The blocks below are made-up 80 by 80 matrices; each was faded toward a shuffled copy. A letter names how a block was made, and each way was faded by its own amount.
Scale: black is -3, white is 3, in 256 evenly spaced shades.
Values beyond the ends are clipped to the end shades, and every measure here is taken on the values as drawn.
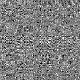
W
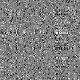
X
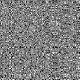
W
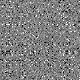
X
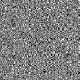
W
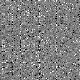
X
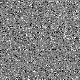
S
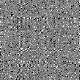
X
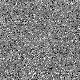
S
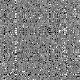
X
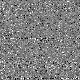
S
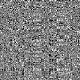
W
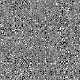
X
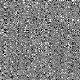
X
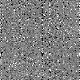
X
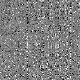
X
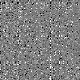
X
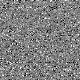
S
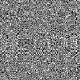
W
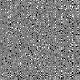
X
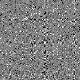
X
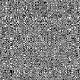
W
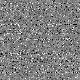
S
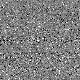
S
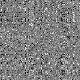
X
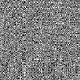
W
